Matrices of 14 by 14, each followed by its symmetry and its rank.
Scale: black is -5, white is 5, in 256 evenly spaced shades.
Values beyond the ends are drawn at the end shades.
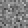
antisymmetric, full rank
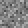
symmetric, full rank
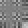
symmetric, rank two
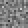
antisymmetric, full rank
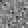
symmetric, full rank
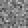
antisymmetric, full rank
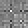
symmetric, rank three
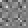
symmetric, rank two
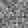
antisymmetric, full rank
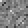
symmetric, full rank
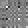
symmetric, rank two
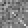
symmetric, full rank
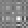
symmetric, rank two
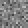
antisymmetric, full rank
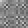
symmetric, rank three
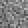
antisymmetric, full rank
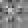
symmetric, rank two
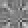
symmetric, rank three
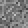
symmetric, full rank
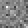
symmetric, rank three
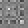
symmetric, rank two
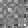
symmetric, rank three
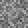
symmetric, full rank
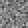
antisymmetric, full rank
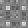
symmetric, rank two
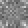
symmetric, rank three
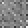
symmetric, rank three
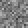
symmetric, full rank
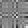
symmetric, rank two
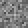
symmetric, full rank
